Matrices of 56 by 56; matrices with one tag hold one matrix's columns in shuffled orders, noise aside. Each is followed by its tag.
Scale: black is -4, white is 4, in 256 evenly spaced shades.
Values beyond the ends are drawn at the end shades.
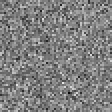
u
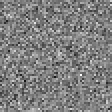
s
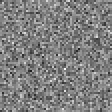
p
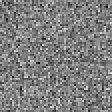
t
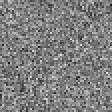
t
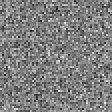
s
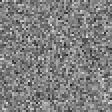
p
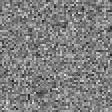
s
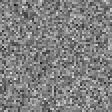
t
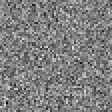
t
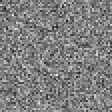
s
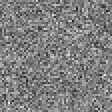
s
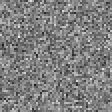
p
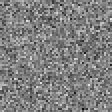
u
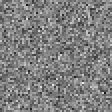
u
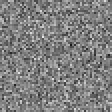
p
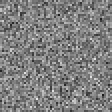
t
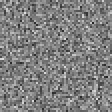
t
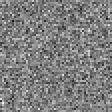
s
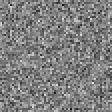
u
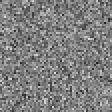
t
